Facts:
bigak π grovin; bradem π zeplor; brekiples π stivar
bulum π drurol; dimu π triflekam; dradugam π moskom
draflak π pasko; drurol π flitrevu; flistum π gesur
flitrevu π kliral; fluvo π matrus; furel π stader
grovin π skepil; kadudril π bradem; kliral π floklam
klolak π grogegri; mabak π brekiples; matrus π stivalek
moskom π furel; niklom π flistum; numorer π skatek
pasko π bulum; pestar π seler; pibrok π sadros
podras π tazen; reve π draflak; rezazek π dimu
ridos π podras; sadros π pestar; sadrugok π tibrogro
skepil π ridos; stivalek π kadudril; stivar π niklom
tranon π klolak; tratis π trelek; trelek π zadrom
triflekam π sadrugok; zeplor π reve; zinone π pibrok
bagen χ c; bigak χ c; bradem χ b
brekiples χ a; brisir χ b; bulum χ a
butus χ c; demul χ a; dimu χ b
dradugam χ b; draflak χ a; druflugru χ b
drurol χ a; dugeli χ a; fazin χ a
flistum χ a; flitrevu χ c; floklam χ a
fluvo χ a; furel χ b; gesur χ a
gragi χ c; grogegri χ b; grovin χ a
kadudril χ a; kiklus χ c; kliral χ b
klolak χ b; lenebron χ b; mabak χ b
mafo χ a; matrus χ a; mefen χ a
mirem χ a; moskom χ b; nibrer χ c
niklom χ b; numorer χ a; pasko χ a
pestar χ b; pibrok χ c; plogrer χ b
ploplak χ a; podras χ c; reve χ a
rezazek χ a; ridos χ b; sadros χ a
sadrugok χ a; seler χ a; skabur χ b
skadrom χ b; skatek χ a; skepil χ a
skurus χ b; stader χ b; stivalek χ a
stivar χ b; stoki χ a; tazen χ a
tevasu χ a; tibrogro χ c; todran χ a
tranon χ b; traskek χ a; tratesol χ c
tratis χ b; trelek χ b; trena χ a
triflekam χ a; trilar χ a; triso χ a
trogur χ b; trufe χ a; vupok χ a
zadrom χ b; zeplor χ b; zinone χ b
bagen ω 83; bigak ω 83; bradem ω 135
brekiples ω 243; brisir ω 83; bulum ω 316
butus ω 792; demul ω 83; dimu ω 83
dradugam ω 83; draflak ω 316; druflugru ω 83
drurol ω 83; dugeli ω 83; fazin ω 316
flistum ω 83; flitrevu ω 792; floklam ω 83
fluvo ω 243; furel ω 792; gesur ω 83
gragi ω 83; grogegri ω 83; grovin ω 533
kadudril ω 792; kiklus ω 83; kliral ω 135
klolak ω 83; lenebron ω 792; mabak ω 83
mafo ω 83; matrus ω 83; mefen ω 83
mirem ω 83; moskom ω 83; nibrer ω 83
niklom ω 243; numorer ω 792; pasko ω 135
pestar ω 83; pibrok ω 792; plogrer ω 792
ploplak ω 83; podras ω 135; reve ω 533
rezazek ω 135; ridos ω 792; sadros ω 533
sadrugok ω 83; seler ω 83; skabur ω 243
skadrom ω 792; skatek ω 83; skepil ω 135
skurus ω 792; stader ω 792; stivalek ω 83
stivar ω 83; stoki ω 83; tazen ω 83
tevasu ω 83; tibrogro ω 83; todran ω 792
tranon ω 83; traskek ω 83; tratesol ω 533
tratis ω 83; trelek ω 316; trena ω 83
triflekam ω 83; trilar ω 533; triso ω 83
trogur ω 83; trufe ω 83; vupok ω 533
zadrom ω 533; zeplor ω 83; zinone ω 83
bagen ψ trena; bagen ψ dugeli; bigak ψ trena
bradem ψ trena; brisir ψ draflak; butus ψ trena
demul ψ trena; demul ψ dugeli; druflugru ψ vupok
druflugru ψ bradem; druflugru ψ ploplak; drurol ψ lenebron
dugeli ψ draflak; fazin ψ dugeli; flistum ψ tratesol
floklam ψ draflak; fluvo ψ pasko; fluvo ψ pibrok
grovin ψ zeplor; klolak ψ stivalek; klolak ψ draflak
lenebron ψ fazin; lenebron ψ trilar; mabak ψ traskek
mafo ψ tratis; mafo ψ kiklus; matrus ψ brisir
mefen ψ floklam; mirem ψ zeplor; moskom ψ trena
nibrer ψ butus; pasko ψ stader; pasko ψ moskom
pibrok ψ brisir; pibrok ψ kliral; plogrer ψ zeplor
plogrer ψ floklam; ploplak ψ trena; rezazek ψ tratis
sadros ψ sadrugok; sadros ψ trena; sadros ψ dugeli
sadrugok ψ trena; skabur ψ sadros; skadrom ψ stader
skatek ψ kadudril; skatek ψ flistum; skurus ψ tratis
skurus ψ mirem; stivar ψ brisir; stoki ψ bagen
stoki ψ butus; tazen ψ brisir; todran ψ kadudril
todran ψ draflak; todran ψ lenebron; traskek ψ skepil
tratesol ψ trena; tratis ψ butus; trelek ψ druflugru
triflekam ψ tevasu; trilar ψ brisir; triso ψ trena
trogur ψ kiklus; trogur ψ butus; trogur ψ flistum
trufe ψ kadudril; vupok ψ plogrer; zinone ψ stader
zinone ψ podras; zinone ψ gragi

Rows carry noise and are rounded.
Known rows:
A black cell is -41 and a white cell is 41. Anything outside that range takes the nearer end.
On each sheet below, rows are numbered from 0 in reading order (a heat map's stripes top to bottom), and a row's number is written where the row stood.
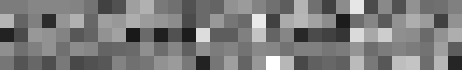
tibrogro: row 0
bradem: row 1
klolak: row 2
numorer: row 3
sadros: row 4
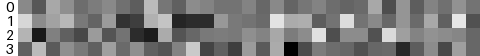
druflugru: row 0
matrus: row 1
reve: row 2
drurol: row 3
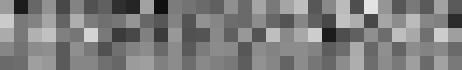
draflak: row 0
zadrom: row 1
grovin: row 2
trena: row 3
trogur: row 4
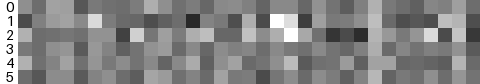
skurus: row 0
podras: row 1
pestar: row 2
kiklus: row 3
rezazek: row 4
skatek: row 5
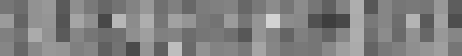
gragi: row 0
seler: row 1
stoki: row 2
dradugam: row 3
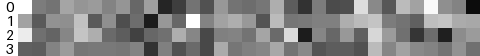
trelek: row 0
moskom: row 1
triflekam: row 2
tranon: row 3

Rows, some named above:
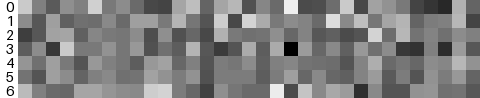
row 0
dimu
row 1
brekiples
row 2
grogegri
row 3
bulum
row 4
plogrer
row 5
skabur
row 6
kadudril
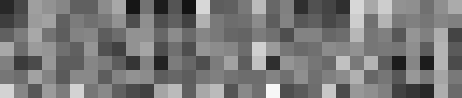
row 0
klolak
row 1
grogegri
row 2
lenebron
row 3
fluvo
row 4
pasko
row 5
trilar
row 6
dimu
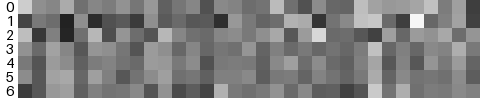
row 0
tratis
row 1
pibrok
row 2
zeplor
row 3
vupok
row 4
skabur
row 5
tevasu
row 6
grogegri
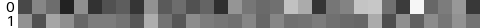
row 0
pibrok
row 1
druflugru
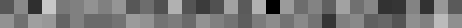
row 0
bulum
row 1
mirem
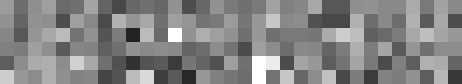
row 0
bigak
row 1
seler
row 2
furel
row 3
butus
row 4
ridos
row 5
stivalek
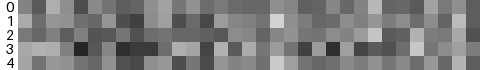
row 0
fazin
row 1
fluvo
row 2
zinone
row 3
kliral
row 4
fluvo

